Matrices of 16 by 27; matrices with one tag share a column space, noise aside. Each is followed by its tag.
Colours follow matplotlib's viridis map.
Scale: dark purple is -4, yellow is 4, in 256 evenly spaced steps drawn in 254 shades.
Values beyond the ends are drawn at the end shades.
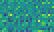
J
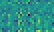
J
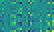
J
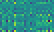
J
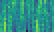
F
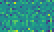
J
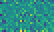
J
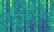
F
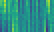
F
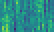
F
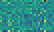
J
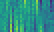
F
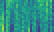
F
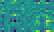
J
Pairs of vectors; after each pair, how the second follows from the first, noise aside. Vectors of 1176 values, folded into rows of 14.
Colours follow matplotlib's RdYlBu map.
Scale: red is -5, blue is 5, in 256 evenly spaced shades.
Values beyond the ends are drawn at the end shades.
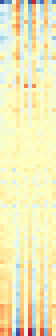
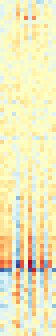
wrapped around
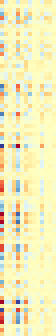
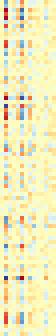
wrapped around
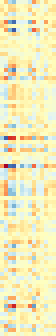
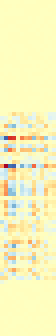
partly zeroed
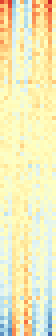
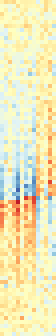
wrapped around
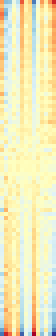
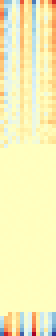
partly zeroed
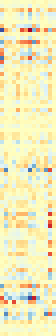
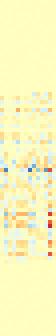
partly zeroed
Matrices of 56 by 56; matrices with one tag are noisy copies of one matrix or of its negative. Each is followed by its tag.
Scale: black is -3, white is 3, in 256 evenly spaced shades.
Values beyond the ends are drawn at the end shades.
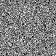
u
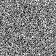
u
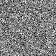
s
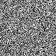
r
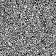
u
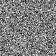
s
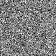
s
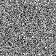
u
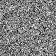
r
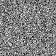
u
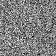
u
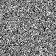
r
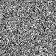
r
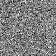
s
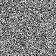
s
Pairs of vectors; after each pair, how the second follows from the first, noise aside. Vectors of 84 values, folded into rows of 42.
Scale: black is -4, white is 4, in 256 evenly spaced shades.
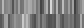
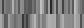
negated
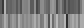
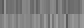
shrunk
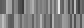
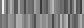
shuffled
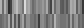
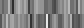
shuffled
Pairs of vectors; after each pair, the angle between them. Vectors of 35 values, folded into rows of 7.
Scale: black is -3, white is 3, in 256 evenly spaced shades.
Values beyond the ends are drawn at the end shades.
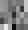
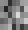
partly aligned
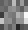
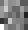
partly opposed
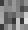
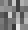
partly aligned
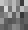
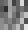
partly opposed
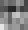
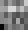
nearly opposite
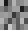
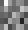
nearly opposite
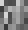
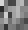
nearly parallel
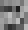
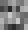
nearly parallel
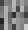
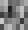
orthogonal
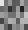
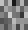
partly aligned
